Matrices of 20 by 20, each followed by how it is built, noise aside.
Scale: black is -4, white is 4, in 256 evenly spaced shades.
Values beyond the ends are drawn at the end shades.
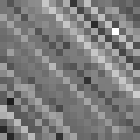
Toeplitz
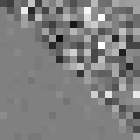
upper triangular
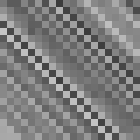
Toeplitz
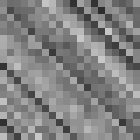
Toeplitz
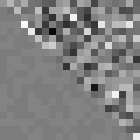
upper triangular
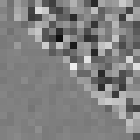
upper triangular
